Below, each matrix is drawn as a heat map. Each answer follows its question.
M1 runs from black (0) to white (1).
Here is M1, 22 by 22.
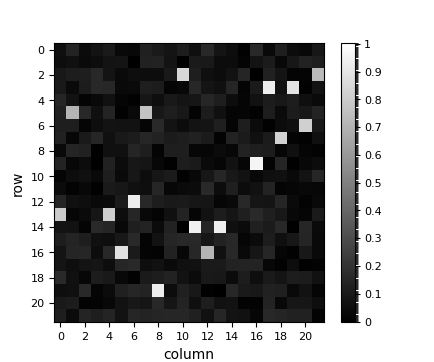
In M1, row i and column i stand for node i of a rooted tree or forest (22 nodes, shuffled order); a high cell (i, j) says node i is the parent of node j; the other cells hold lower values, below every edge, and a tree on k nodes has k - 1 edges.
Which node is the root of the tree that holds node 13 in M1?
14
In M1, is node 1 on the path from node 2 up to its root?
no
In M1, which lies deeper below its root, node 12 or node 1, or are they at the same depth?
node 1
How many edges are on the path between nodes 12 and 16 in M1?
1
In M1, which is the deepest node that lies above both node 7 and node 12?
16
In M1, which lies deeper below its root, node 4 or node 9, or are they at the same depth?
node 4
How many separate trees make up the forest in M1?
5
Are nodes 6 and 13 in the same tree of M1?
no
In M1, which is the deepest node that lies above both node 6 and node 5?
16
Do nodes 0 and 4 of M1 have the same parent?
yes
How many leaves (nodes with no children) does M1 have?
11
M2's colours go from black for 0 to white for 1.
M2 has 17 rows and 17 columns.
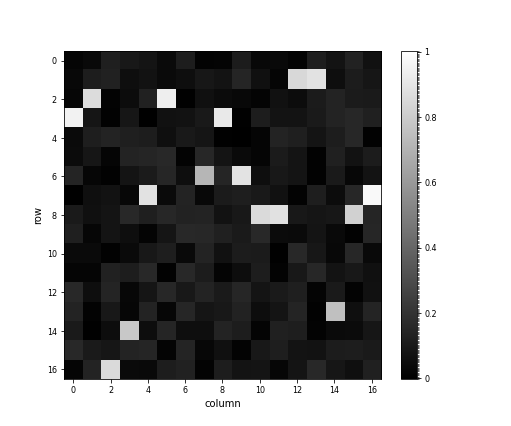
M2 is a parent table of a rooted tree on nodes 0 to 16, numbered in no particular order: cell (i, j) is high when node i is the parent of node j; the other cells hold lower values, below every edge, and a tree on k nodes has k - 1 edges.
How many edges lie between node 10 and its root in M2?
9
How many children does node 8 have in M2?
3
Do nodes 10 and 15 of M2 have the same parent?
yes
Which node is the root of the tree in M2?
6
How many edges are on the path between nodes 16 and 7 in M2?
1
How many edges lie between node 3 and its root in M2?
7
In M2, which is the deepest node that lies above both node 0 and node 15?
3
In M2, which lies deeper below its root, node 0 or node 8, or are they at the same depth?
the same depth
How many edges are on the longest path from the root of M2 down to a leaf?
9
